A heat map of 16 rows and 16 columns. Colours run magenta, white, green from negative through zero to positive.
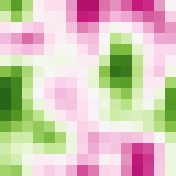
Odd rows or columns: none. Grain: blotchy. Stripes: none. Ninth with the highest average: middle left. Histogram: bell-shaped.
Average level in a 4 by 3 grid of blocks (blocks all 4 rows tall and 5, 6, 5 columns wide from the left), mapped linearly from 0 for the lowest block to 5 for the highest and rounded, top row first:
2 0 0 | 3 3 3 | 5 2 4 | 4 1 0
